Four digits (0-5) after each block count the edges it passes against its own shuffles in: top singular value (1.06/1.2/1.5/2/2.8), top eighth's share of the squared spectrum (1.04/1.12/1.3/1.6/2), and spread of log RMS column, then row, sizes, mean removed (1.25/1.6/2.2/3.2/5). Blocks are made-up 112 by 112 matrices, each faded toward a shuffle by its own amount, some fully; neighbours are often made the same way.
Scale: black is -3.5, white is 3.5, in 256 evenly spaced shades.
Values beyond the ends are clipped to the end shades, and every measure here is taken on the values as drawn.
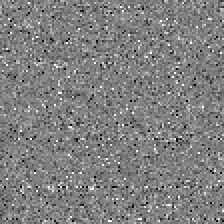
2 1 0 2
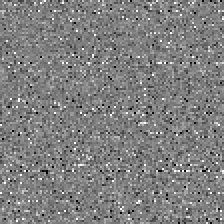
2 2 0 3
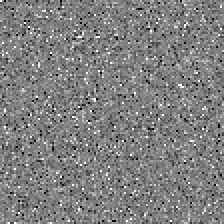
0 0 0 0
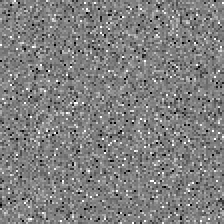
2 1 0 0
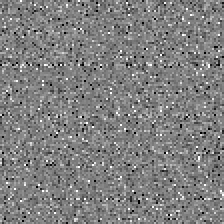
3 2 0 2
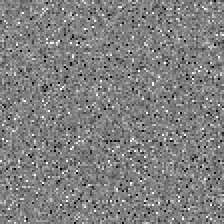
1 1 0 0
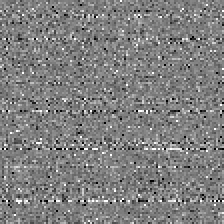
4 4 1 3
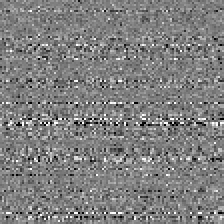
5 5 2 4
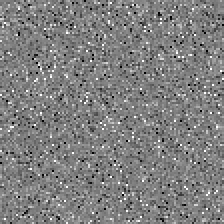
1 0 0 0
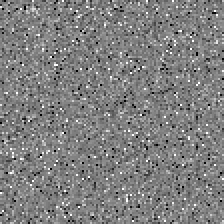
0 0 0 0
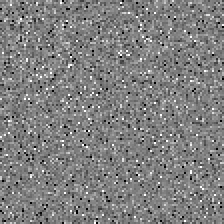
0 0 0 0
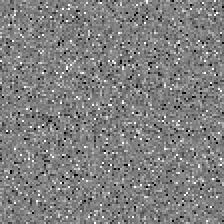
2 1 0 0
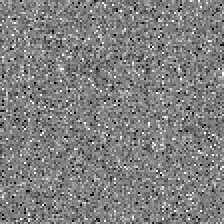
3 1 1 0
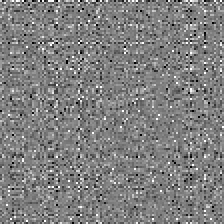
5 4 3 3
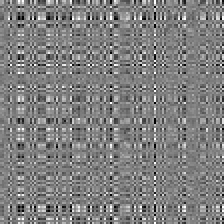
5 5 5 5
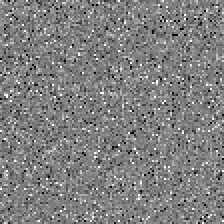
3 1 0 0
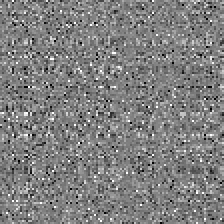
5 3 2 2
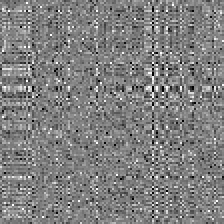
5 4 3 3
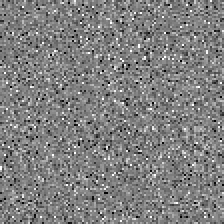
4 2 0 1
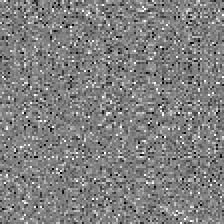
4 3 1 2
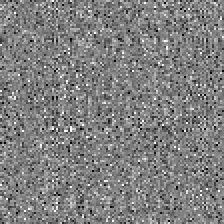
4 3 2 1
